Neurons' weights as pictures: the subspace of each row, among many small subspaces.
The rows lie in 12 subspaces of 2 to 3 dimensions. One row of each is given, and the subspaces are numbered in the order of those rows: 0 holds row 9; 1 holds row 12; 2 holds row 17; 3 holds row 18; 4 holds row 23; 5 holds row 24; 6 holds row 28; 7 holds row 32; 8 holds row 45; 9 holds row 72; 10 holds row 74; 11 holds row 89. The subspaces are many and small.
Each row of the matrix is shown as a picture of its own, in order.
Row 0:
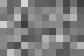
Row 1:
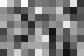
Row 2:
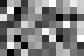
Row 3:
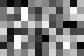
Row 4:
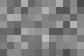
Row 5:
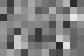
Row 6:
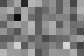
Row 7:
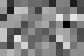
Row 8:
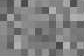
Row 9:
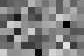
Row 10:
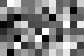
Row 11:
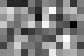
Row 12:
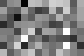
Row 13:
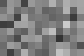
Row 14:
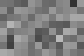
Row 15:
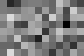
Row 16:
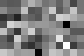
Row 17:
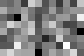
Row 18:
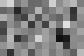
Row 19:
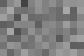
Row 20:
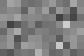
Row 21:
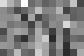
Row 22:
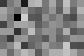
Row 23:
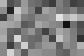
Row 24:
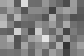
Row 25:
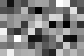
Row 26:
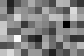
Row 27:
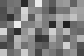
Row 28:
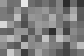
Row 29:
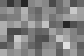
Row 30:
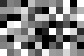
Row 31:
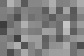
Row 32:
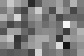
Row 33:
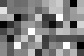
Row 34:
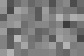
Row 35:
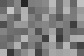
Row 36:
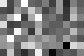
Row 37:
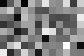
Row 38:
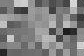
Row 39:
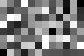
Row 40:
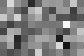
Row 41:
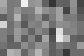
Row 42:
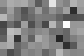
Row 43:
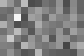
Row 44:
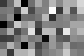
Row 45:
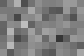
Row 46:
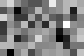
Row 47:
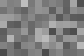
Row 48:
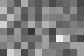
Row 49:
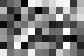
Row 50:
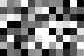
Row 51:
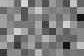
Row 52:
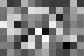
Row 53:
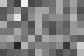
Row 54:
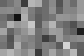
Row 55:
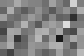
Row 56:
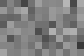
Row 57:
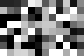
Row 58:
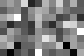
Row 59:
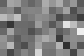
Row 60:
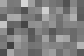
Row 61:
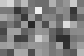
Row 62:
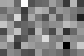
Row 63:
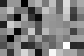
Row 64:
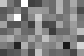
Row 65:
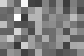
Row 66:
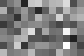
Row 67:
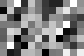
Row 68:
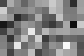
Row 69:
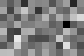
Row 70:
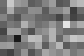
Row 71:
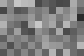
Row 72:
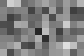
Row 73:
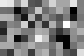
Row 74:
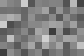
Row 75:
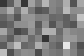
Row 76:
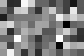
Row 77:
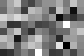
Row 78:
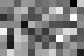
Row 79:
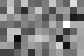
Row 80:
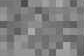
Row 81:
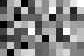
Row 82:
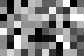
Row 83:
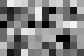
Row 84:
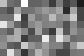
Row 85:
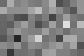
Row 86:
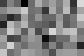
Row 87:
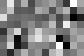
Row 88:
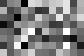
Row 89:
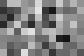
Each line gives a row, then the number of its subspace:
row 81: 5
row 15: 9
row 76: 7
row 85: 9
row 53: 2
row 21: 3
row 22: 7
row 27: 11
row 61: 3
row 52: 9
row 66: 1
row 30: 10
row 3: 11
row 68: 9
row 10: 9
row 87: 5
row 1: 3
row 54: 2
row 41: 3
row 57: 0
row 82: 5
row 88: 1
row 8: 5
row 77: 0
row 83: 11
